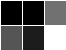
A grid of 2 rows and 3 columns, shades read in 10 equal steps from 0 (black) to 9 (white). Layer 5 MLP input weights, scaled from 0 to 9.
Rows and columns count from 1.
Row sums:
4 13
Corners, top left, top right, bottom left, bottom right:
0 4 3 9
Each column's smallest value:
0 0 4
